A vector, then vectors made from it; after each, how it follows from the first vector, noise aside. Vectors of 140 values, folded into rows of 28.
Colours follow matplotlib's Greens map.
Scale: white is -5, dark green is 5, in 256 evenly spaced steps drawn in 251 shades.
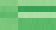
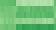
wrapped around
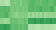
wrapped around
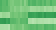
wrapped around
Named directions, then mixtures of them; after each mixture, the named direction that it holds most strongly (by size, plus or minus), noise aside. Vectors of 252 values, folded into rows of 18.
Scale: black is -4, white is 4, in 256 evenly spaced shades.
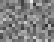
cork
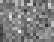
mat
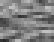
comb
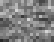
comb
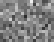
cork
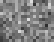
mat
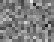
cork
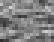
comb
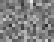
cork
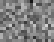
cork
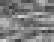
comb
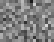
cork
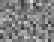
cork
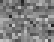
cork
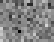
mat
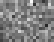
mat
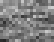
comb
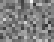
cork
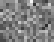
cork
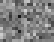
mat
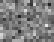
mat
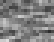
comb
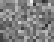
cork
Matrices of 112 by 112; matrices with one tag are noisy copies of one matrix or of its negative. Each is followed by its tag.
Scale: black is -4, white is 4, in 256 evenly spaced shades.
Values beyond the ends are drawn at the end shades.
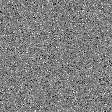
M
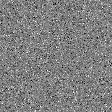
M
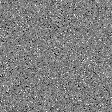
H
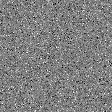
M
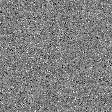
M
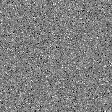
M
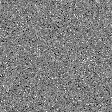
H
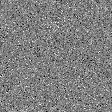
H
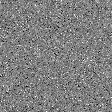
H
